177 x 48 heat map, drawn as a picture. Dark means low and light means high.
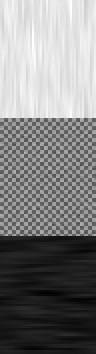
It is made of 3 by 1 panels. Panel 1,1: very high, streaked downward, faint in contrast. Panel 2,1: middling, checkered, strong in contrast. Panel 3,1: very low, streaked across, faint in contrast.
